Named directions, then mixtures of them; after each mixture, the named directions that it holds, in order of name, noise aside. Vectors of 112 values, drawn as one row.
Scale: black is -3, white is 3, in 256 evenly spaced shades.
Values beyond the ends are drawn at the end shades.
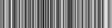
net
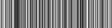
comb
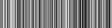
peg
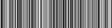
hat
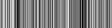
comb, peg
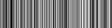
net, peg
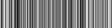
comb, hat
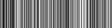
comb, peg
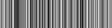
comb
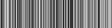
hat, net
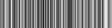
net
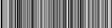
comb, hat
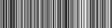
peg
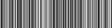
hat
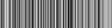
hat, net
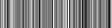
hat, peg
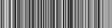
hat, net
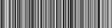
hat, net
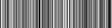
hat, peg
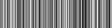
peg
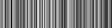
comb, net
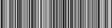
hat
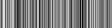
comb, peg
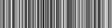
comb, net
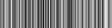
net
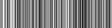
peg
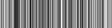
comb, net
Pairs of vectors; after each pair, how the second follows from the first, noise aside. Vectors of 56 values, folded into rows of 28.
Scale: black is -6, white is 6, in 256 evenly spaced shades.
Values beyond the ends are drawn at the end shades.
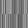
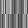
scaled up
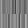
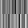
scaled up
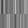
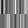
scaled up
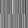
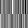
scaled up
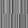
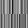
scaled up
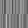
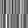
scaled up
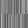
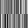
scaled up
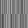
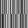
scaled up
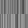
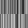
scaled up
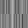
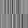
sign-scrambled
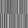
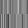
sign-scrambled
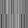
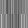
negated
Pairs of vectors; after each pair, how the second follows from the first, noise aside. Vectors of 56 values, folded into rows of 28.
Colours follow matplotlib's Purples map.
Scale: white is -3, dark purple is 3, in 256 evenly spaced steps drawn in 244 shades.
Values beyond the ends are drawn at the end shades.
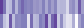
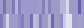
partly zeroed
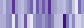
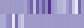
partly zeroed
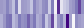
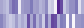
sign-scrambled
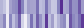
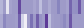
partly zeroed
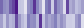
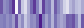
sign-scrambled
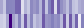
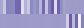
partly zeroed
